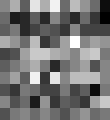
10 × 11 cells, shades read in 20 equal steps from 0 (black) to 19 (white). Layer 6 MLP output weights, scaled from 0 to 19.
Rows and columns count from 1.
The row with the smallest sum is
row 2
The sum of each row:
120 54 66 121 126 98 129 68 85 94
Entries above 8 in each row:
7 1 2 8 9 7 9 3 4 6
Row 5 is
5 6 12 15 15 13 12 10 14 15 9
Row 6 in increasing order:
3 6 7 8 9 9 10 10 11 12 13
